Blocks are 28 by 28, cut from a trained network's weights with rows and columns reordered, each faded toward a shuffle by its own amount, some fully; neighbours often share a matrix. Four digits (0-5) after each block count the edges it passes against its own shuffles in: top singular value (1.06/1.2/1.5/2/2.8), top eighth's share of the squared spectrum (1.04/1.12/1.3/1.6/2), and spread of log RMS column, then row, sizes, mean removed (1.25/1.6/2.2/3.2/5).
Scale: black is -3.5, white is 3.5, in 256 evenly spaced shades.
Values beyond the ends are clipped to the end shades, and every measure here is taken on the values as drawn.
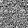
2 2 0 1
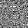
3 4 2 2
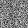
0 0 1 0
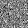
0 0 0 0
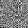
3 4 2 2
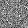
0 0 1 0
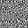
3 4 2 2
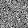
0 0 0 0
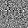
3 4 1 1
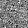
1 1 0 0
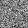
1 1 0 0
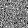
0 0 0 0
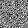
0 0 0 0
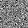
0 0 0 0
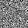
1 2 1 0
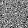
0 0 0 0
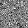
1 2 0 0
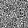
2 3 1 0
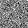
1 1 0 0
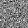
1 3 2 1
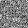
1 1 0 0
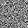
2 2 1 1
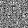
0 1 0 0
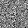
0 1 1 0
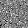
1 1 0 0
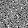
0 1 0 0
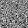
3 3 1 1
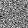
2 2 0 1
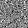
1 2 0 0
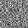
3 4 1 2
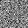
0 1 0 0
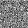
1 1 0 0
